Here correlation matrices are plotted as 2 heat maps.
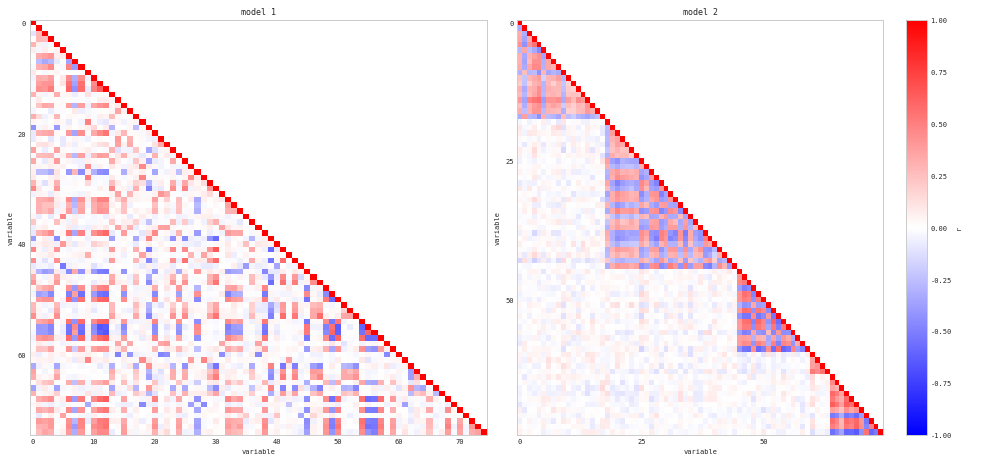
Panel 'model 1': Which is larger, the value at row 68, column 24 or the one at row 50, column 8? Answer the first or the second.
the second
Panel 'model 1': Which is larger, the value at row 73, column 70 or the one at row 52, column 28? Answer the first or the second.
the first
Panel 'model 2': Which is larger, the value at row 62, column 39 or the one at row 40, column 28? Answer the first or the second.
the first
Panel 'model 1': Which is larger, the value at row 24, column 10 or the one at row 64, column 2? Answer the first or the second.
the first
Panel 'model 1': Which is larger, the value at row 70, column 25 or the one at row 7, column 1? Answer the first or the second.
the first
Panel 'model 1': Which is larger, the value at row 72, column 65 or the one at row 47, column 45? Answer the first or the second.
the first
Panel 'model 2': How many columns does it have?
75
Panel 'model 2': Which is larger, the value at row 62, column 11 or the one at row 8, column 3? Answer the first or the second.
the second
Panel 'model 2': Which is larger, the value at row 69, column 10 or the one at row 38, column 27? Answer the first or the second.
the first
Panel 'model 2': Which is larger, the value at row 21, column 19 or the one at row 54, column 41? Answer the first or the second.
the first
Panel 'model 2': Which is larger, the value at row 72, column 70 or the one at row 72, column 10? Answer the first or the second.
the first
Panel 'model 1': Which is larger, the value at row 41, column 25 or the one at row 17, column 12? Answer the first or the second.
the first
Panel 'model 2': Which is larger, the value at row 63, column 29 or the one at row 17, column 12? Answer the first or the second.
the first
